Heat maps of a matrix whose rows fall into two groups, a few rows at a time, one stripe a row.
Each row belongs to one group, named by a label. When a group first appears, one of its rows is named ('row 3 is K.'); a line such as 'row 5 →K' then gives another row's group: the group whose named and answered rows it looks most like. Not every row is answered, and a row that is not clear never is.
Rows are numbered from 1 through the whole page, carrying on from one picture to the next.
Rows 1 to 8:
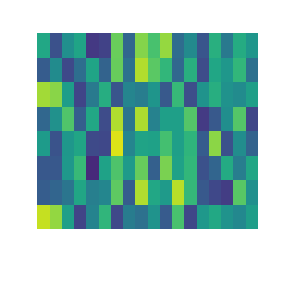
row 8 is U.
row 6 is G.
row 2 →G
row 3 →U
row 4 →G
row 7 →G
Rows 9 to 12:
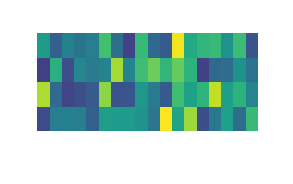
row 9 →U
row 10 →G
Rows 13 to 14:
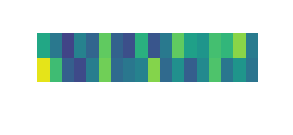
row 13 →U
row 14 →U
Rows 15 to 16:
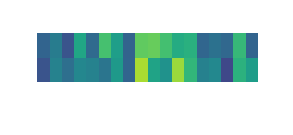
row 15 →G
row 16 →G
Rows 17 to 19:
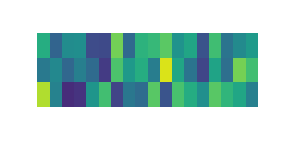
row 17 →G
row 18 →G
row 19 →U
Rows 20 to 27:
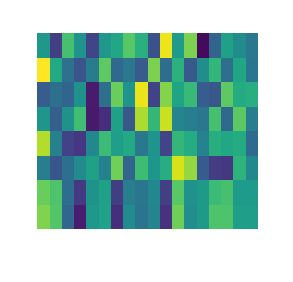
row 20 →G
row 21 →U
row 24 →U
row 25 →G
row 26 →U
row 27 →U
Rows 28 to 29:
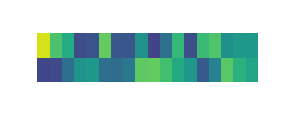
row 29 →G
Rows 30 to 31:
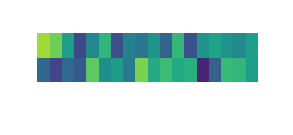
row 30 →U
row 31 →G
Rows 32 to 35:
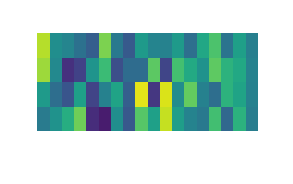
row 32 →U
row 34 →G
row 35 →G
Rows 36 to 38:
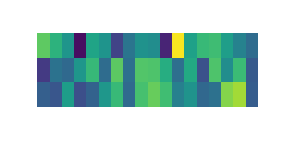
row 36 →U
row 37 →G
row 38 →G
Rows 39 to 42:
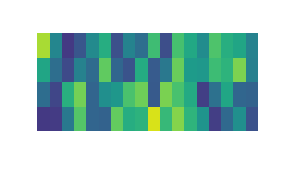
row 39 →U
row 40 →U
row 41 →G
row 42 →G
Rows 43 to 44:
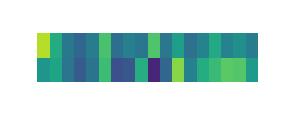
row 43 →U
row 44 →U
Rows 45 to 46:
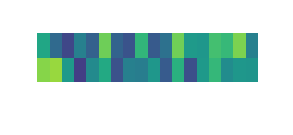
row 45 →U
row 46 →U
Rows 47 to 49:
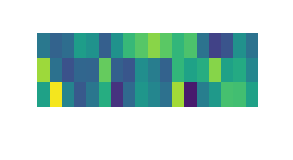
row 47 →G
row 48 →U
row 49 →U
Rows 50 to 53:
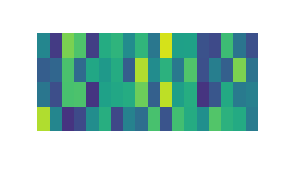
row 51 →G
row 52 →G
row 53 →U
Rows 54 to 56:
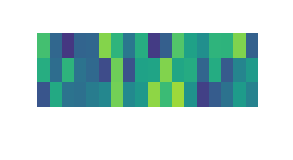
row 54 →U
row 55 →G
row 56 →G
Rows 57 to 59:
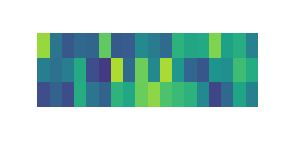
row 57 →U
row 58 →G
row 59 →G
